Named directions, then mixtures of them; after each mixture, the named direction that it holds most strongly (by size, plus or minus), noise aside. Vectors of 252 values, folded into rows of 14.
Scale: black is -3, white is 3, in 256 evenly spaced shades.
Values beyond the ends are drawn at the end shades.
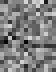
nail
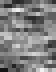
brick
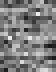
brick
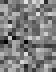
nail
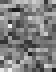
nail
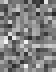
nail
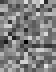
nail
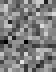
nail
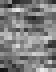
brick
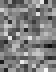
nail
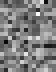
nail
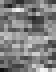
brick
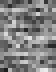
brick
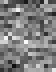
nail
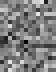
nail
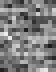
brick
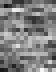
brick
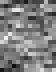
brick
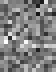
nail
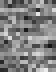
brick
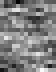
brick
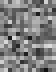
nail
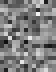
nail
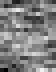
brick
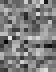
nail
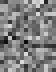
nail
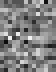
nail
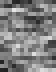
brick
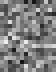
nail
